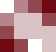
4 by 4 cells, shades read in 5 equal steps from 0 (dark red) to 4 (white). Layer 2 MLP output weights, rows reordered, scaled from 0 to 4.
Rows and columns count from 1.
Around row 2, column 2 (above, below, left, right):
2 3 2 3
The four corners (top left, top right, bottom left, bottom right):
4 0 0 3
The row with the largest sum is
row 3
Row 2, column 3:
3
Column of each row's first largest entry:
1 2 2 3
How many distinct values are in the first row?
4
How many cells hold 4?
2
